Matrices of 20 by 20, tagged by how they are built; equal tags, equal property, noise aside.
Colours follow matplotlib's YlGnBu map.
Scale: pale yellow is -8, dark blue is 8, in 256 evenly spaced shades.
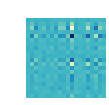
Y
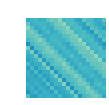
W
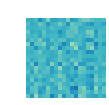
Y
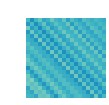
W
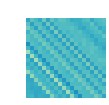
W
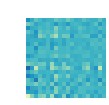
Y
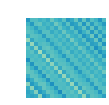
W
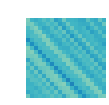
W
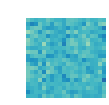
Y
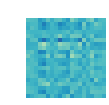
Y
